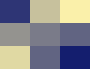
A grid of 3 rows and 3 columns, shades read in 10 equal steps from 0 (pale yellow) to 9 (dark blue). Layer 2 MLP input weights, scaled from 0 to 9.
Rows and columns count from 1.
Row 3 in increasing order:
1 6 9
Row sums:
10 15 16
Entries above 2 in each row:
1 3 2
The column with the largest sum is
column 3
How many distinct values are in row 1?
3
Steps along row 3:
up up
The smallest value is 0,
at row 1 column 3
